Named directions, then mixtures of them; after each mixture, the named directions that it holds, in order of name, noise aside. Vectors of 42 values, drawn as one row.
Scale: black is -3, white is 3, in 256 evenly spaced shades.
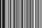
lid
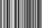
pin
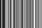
lid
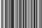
lid, pin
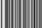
lid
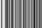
lid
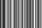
lid, pin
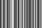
lid, pin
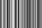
pin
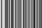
lid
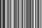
lid, pin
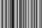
lid, pin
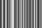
lid, pin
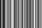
lid, pin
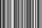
lid, pin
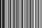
lid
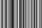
lid, pin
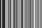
lid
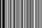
lid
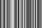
lid, pin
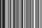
lid
